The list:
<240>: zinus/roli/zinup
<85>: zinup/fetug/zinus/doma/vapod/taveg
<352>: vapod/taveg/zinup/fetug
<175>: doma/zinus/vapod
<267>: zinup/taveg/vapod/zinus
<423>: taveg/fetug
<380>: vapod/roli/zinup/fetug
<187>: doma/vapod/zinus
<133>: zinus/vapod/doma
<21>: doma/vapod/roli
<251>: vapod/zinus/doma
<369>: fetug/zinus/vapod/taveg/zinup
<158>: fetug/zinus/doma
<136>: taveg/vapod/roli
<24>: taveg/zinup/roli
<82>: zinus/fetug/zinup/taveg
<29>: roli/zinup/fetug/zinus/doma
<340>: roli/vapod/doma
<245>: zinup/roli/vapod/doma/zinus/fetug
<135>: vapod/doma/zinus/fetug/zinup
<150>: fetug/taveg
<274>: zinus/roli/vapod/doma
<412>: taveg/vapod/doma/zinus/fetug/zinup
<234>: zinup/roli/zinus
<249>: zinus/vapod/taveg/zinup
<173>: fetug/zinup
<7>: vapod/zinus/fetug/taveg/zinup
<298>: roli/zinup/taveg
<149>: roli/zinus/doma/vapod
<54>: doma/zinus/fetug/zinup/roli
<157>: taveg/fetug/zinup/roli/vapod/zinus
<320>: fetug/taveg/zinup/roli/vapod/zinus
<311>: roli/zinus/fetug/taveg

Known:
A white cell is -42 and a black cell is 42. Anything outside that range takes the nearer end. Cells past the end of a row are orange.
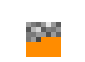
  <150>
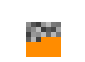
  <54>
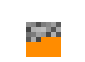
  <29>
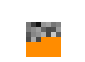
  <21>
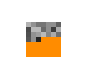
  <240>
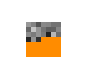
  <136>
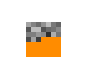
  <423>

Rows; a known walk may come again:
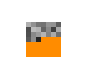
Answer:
<240>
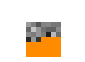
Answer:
<136>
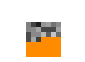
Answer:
<187>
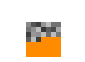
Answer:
<54>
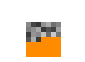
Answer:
<175>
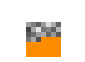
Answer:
<173>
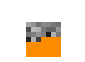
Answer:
<24>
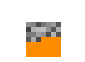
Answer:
<29>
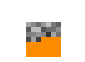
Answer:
<423>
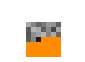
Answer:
<274>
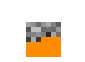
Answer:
<157>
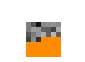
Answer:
<135>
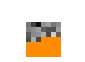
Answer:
<21>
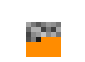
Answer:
<133>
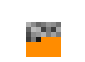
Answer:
<249>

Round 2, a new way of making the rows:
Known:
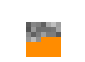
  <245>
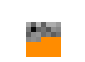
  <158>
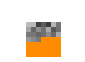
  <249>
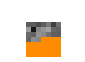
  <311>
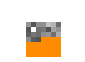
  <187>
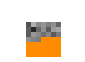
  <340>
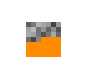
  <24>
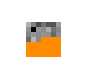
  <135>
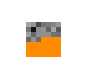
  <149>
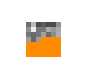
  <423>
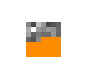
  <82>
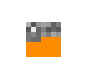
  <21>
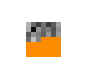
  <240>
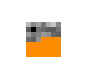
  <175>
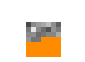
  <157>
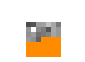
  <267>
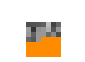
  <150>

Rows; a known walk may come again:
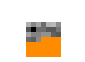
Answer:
<175>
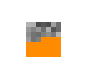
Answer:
<369>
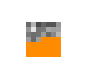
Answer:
<423>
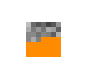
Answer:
<7>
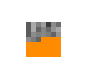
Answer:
<274>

